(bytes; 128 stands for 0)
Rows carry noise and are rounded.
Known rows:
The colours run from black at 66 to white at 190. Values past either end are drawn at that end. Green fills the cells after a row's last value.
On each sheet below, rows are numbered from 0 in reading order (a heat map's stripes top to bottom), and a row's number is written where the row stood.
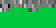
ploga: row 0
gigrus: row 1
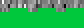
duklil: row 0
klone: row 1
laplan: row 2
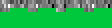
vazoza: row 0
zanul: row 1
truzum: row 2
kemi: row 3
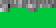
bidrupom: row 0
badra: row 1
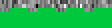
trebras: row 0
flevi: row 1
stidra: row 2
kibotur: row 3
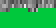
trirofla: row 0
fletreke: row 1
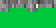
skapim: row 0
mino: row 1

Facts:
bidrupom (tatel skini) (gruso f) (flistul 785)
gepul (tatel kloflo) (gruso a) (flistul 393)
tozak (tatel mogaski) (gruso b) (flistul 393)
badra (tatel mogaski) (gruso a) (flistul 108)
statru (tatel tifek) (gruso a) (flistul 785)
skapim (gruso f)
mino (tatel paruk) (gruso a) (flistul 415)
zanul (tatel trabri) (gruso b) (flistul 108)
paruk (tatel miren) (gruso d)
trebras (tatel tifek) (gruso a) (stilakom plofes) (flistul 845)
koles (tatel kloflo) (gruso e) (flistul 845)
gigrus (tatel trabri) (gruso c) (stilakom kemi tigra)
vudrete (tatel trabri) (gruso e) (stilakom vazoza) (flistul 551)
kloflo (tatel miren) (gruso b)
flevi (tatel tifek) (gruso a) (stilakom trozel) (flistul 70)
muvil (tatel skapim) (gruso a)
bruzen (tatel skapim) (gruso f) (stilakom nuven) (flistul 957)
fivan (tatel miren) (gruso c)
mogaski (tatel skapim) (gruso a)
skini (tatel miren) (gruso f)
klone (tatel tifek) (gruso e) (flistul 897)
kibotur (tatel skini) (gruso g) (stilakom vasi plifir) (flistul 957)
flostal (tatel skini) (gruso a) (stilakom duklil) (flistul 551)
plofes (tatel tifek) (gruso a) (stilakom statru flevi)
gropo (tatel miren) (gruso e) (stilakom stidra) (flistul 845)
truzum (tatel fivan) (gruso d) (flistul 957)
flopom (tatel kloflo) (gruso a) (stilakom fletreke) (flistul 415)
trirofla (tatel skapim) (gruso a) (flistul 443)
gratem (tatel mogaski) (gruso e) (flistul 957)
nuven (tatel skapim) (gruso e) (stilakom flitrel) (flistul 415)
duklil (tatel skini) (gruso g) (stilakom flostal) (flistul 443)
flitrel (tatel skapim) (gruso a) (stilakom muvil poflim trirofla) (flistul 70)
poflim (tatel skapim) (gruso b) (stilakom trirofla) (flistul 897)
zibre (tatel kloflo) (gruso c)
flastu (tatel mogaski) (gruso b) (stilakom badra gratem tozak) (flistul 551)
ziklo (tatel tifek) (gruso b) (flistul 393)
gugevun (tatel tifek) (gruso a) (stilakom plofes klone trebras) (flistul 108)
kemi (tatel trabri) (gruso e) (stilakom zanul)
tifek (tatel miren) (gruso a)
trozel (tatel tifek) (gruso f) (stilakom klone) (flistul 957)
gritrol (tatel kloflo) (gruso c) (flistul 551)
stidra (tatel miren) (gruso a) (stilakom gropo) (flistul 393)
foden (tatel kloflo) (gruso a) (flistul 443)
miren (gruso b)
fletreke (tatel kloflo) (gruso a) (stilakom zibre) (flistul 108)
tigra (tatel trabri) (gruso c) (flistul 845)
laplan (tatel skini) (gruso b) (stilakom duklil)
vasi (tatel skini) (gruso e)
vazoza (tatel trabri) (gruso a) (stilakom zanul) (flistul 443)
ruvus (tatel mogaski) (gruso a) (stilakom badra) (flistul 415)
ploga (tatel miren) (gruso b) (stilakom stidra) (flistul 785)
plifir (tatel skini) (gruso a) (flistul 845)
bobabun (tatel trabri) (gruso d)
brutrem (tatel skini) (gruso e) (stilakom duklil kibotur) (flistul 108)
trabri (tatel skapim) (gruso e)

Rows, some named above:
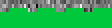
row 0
trirofla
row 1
ploga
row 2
ziklo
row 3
nuven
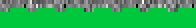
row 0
tigra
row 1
gritrol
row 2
bruzen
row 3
flopom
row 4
tigra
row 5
flostal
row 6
gratem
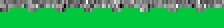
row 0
ruvus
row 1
gepul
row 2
poflim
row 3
flostal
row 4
trozel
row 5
statru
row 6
zanul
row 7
gritrol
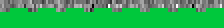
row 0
koles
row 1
flastu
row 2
foden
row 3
flitrel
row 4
tozak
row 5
zibre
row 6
kemi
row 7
gugevun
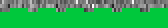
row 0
brutrem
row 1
foden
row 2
gropo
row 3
vudrete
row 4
gropo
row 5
ruvus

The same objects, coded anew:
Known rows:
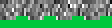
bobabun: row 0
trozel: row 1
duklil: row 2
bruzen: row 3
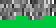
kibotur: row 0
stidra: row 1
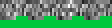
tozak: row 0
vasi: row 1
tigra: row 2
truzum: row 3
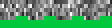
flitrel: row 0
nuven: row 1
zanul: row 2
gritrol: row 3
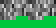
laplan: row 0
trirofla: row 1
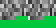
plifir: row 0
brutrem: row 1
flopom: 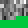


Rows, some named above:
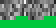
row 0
foden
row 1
truzum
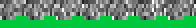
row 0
gritrol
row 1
gratem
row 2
poflim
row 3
gratem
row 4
klone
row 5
kemi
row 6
bruzen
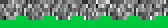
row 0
gigrus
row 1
ploga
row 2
trozel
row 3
flostal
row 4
badra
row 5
gepul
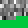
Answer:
koles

